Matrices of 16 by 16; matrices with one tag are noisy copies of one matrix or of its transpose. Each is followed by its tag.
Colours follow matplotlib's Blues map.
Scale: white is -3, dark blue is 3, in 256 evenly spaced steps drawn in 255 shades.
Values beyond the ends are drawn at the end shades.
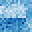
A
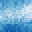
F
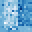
A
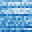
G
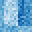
A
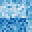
A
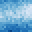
F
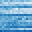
G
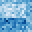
A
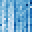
G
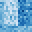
A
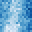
F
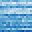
G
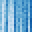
G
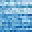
G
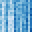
G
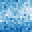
F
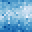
F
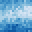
F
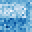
A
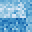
A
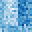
A
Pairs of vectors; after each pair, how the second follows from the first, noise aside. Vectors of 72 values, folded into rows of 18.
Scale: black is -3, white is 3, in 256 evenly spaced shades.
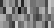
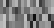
reversed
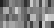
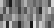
shuffled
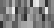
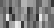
reversed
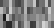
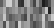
reversed
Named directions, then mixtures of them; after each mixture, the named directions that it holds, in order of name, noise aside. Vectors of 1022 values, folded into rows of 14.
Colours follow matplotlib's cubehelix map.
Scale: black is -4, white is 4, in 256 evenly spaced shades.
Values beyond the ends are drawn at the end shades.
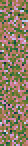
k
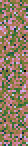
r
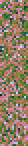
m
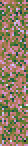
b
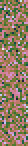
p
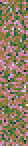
b, r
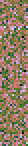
r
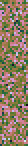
b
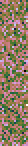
b, k, r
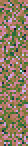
p, r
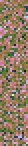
m, r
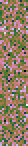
b, p, r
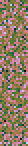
r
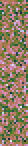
b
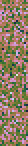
b, p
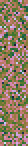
m, p, r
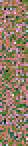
k, p, r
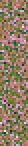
k
